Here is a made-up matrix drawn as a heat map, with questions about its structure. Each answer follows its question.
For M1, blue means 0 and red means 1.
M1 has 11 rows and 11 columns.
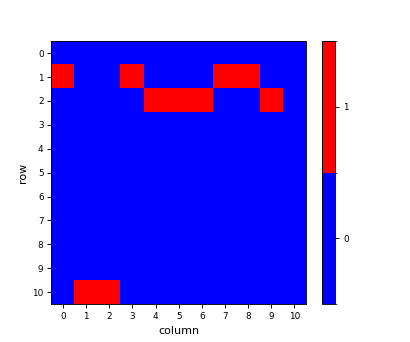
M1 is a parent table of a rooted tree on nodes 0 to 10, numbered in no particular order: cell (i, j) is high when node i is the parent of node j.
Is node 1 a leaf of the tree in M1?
no
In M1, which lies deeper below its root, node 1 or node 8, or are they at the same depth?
node 8
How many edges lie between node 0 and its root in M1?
2
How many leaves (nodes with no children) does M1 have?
8
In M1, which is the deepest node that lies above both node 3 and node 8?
1
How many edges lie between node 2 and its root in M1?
1
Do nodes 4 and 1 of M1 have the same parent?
no
